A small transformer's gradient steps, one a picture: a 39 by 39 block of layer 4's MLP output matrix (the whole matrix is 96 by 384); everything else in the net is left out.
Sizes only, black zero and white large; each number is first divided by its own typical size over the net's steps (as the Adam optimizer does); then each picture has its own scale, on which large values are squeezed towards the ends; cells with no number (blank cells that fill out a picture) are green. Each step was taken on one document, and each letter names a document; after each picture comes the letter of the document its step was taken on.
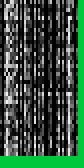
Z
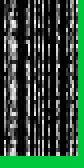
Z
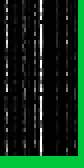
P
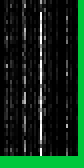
P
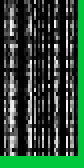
Z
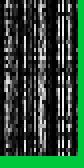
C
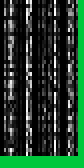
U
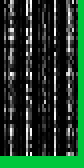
U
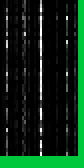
P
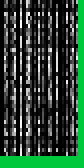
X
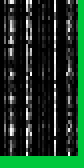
U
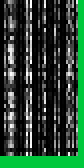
U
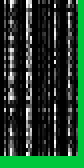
U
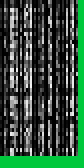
Z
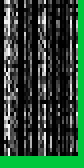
C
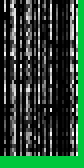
X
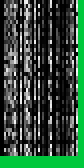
X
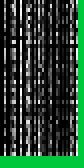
X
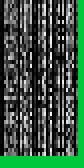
C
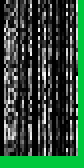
C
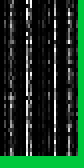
U
